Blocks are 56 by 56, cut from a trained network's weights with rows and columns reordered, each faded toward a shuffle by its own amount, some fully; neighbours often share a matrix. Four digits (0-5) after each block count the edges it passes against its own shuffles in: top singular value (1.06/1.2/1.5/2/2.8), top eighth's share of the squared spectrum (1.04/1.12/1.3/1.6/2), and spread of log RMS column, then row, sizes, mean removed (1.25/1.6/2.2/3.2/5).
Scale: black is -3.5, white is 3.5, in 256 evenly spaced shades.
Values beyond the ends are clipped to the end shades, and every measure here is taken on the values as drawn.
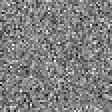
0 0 0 0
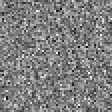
0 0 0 0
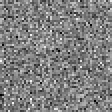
1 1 0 0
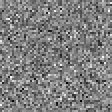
2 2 1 1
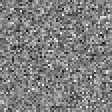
0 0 0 0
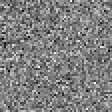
0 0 0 0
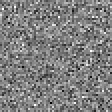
0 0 0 0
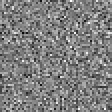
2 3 0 2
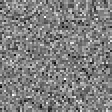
1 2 0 0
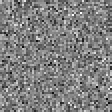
1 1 0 0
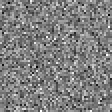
0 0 0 0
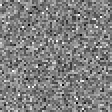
0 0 0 0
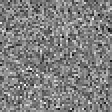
2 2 0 0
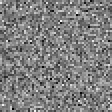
0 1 0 0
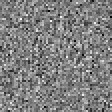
1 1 0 0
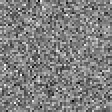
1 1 0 0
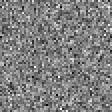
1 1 0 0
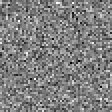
0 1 0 0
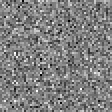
2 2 1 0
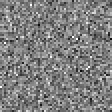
1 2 0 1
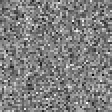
1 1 0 0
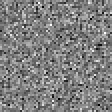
1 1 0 0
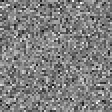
2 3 1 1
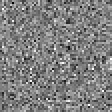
2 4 2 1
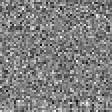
2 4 2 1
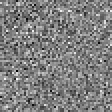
2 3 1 1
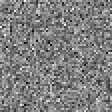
0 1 0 0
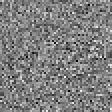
2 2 0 1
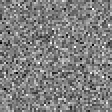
1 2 0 1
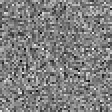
2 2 0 1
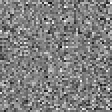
3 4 1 2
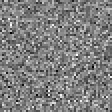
2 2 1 0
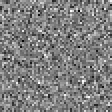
3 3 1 2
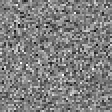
1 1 0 0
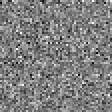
2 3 0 2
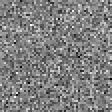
1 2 1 0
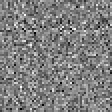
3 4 1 2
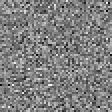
3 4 1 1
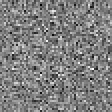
3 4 2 2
